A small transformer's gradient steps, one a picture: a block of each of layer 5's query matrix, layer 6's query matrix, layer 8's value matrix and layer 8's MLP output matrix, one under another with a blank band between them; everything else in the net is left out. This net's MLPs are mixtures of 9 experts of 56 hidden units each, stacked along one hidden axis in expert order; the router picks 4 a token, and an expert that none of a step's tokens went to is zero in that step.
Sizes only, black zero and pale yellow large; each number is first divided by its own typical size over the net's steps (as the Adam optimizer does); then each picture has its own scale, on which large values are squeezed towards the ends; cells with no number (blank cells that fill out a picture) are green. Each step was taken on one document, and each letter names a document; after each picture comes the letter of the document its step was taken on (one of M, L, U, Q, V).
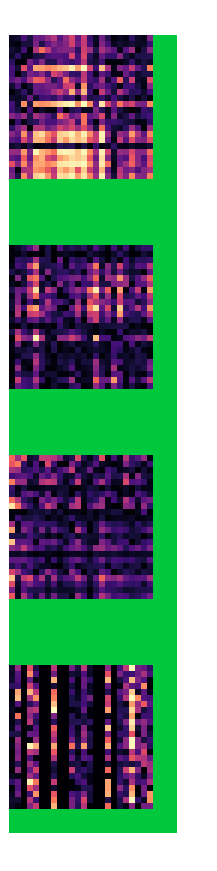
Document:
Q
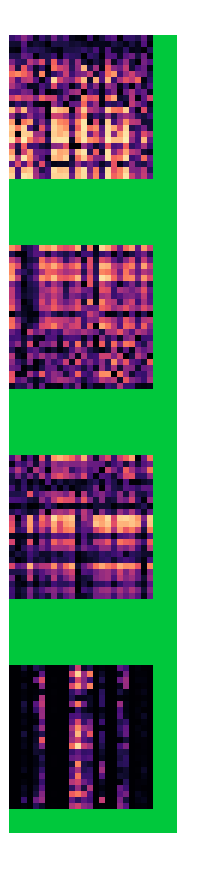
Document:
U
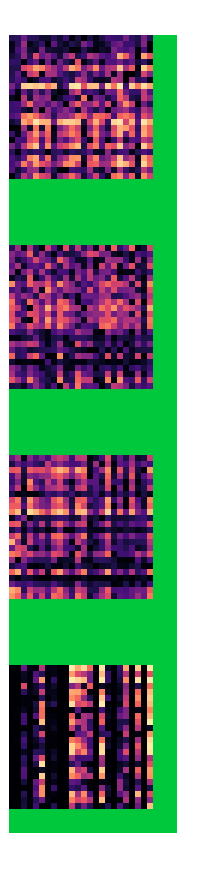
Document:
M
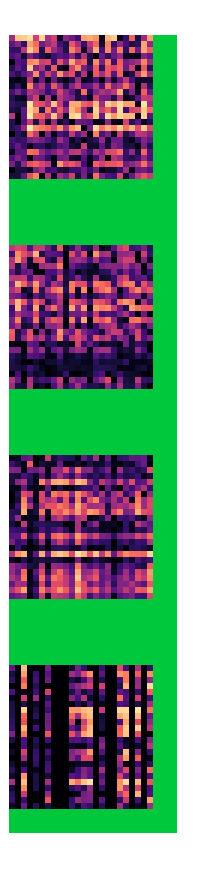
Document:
M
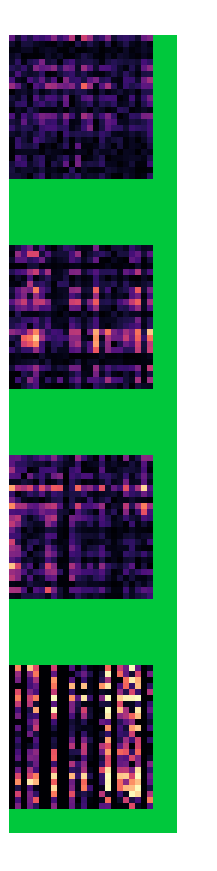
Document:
Q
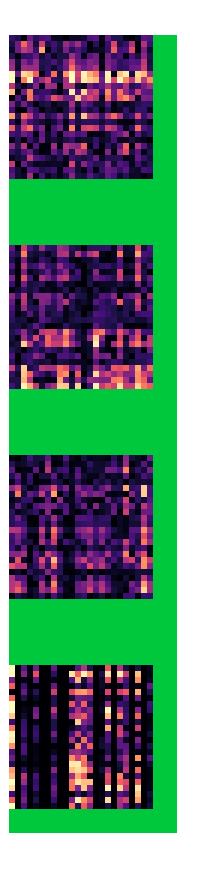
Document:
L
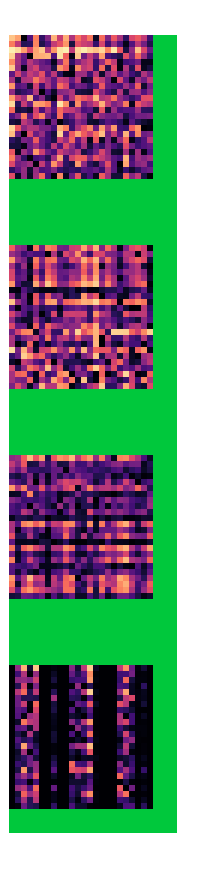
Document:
U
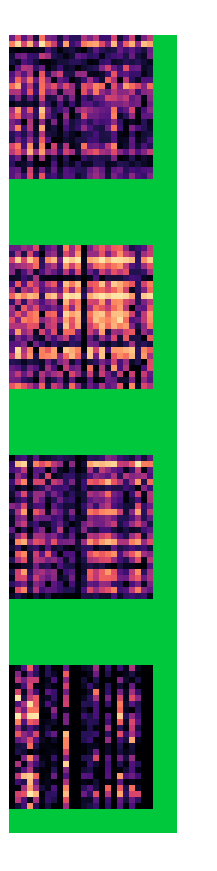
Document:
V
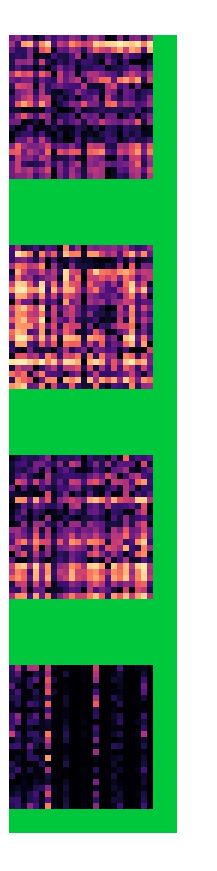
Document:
V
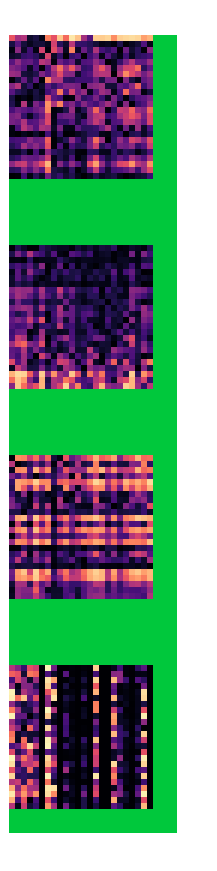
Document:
V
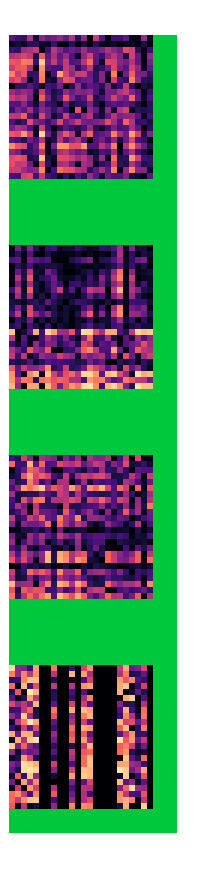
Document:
U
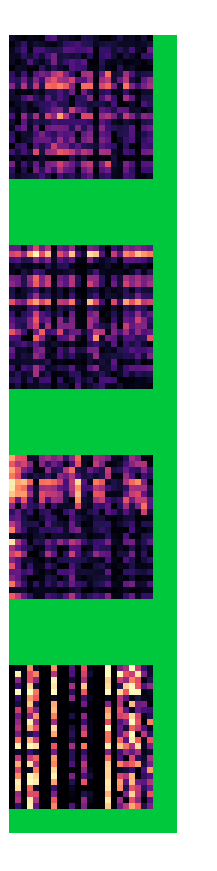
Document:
Q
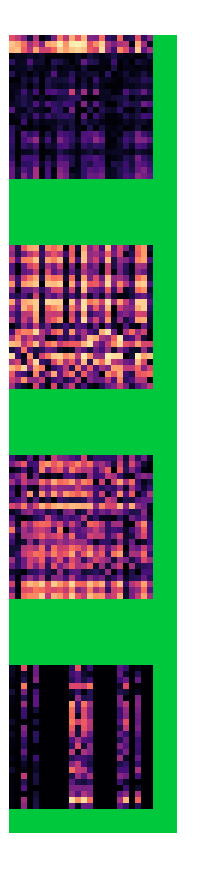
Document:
M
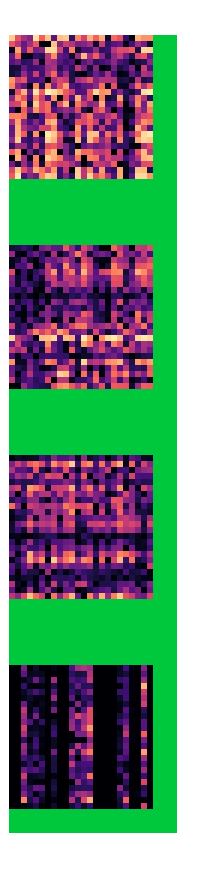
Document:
U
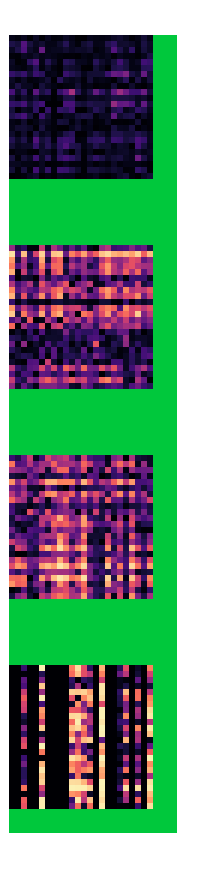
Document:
M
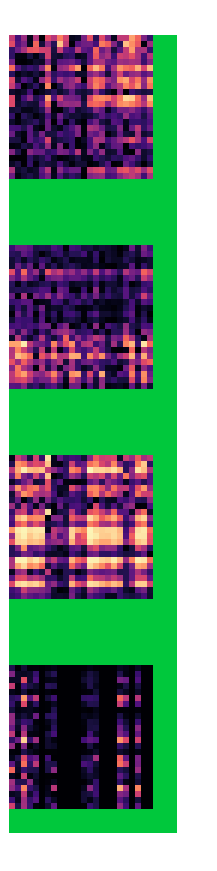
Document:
V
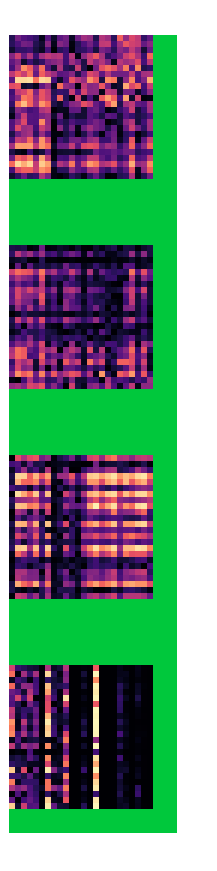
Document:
V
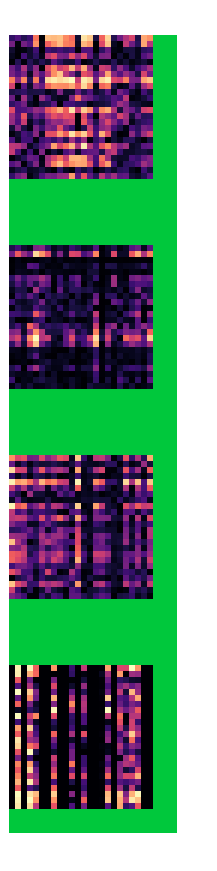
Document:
Q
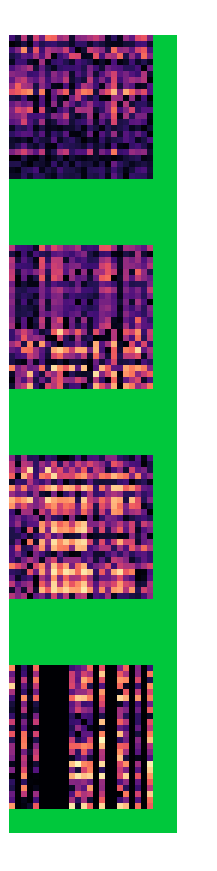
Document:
M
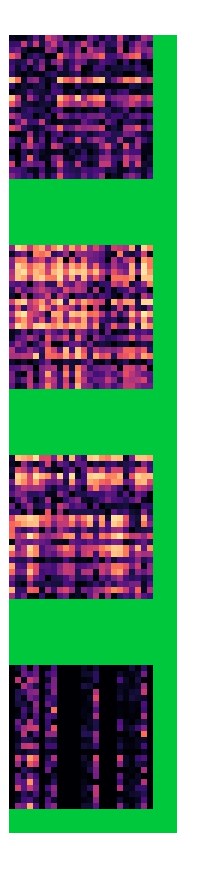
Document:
V
